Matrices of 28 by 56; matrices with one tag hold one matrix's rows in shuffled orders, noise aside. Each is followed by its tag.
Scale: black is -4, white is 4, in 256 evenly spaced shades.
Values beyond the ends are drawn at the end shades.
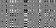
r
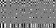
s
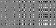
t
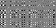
s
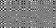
s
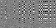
t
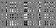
r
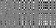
t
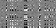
r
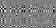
s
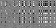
t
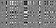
r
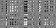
r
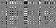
r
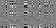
r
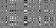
r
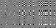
t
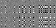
t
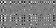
s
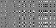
t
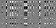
r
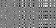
t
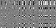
t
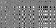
t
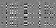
r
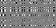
s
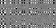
s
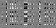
r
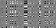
r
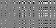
t
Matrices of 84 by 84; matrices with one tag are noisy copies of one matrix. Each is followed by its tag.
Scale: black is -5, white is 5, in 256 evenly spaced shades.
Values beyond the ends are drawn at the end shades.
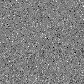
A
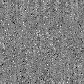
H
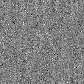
H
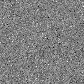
A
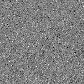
A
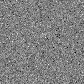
A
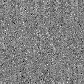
H
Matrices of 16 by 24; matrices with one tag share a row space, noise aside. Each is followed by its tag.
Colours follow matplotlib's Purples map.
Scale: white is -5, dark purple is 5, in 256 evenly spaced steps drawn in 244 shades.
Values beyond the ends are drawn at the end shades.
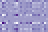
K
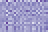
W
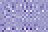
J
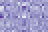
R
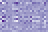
K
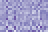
W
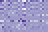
R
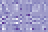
K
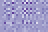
J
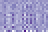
J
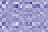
K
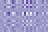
J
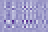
J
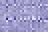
W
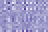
J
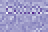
W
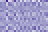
W
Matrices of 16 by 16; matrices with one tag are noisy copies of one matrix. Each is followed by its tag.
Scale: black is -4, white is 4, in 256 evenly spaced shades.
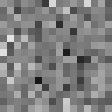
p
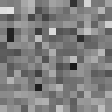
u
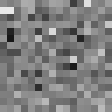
u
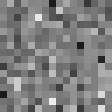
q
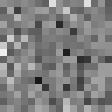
p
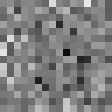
p
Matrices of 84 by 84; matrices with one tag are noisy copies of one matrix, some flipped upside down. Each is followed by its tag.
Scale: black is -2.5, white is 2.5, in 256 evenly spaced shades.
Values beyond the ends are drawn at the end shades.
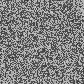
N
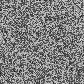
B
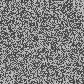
N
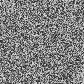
N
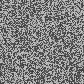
B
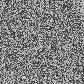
N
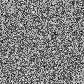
N
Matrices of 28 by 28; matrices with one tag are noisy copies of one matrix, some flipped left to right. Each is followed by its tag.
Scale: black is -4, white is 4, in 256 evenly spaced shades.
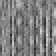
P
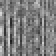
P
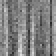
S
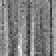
S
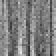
S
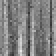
S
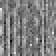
P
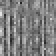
P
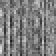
P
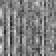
P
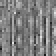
P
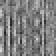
P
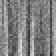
S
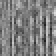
P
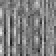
P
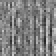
P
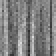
S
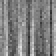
S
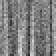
S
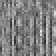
P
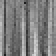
S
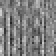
P
